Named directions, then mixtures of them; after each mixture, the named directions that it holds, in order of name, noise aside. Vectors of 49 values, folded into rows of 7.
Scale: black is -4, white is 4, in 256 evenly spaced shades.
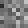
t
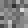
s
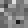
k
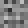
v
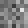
s, t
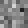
s, v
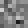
k, v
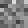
k, t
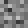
k, v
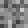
k, s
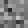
k, v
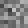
t, v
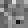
k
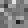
k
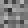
v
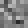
k, v
